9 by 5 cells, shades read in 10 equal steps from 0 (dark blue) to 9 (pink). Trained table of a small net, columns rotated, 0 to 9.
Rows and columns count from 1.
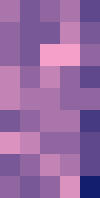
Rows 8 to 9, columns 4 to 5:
6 3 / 8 0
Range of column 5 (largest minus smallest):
5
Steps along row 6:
up up same down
